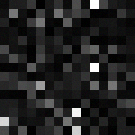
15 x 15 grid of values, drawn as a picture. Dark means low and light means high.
Histogram: skewed, a long tail of high values. Mirror symmetry: none. Slope: none.
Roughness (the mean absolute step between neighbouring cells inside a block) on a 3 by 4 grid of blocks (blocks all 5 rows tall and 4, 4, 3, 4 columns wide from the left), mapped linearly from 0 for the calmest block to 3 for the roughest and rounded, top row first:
1 1 2 0 | 1 1 3 1 | 1 2 3 0
